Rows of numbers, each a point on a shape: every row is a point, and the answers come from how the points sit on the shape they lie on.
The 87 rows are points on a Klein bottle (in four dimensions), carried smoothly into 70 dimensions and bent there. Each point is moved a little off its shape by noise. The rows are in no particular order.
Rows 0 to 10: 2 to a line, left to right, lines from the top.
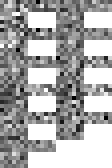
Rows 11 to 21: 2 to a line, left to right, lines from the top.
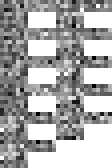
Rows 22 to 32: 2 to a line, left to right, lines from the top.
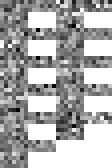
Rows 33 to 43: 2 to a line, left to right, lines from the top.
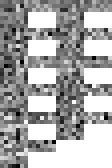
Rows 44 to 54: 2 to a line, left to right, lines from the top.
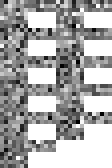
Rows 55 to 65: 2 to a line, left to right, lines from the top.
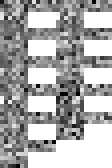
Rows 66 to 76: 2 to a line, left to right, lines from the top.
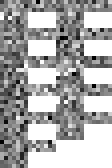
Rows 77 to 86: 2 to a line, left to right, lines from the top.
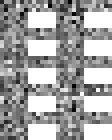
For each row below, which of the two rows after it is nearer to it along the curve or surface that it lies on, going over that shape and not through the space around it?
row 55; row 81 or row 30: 30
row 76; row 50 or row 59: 59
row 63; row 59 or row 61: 59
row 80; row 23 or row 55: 55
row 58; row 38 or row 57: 38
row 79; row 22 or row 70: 22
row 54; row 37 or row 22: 22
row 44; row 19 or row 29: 29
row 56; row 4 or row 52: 4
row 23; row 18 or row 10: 18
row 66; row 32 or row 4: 32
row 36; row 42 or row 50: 42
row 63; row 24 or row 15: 15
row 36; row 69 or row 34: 34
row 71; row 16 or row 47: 16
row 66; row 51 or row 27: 51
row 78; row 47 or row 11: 11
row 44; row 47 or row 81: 81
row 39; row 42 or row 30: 30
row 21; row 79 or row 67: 67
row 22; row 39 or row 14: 39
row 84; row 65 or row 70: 70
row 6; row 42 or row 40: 40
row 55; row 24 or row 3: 24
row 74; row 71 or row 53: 71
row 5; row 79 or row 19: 79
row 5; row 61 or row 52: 61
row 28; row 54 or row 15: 54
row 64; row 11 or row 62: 11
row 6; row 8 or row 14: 8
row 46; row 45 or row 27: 27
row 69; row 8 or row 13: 8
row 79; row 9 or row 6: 9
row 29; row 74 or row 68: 74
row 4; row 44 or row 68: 44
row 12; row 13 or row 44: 13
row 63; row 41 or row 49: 41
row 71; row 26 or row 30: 26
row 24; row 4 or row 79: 79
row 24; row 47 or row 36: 36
